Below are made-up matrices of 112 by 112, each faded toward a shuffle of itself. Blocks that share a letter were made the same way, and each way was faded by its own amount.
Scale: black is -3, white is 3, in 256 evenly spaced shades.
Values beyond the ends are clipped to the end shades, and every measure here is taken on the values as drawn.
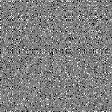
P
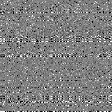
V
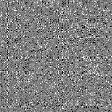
P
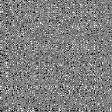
P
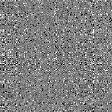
P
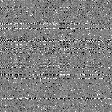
V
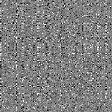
P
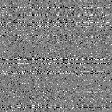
V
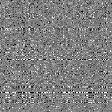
V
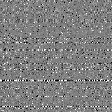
V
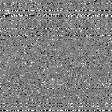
V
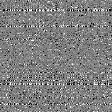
V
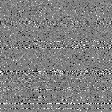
V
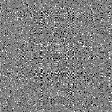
P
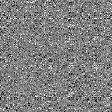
P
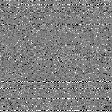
V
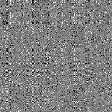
P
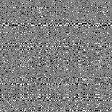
V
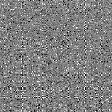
P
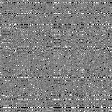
V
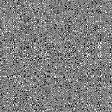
P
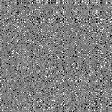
P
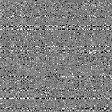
V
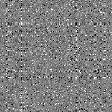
P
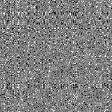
P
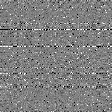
V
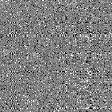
P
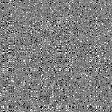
P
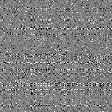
V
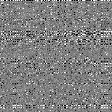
V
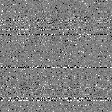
V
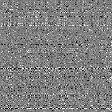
V
